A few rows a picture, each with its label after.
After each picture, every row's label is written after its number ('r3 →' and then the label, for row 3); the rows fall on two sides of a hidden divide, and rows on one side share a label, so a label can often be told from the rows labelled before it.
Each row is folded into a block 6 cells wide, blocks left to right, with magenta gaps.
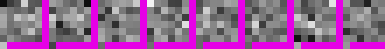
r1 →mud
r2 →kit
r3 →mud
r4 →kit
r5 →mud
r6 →mud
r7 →mud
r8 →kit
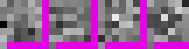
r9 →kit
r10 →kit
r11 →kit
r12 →kit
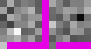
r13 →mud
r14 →kit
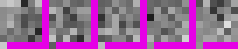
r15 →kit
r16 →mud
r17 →mud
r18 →mud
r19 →mud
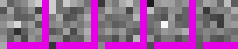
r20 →mud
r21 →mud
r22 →mud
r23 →mud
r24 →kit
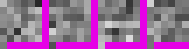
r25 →kit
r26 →mud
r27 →mud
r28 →kit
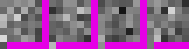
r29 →kit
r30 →kit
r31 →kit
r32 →kit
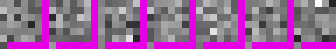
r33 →mud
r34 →mud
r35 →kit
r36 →mud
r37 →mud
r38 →mud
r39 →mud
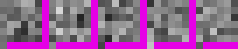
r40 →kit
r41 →mud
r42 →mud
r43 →mud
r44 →kit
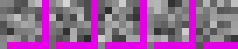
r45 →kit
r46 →kit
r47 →mud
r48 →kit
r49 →mud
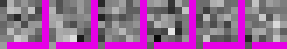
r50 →mud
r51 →mud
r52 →mud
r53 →kit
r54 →mud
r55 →mud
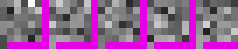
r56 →kit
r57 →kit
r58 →kit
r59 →mud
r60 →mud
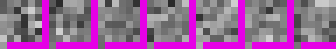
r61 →kit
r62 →mud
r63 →kit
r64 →kit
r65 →mud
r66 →mud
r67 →mud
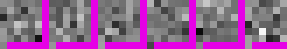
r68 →mud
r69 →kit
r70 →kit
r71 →kit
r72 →kit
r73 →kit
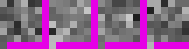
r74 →kit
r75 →kit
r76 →kit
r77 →kit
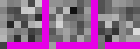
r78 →kit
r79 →mud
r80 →mud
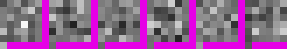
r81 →mud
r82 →kit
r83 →kit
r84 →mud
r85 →mud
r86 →mud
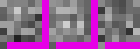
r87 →kit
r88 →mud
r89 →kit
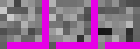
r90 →mud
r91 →kit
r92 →kit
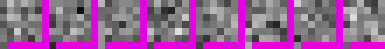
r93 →mud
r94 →mud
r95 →kit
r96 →mud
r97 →mud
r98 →mud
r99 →kit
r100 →mud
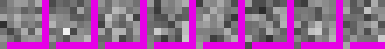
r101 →mud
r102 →mud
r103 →mud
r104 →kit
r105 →mud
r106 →kit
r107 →mud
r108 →kit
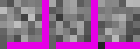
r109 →mud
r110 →kit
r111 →kit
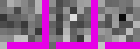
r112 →kit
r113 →kit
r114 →kit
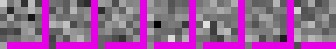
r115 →kit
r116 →mud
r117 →kit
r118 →kit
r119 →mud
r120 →kit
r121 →mud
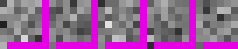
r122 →mud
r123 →kit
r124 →mud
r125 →kit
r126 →kit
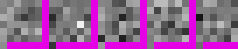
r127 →mud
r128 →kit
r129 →kit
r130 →kit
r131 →mud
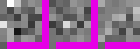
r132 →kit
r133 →mud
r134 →kit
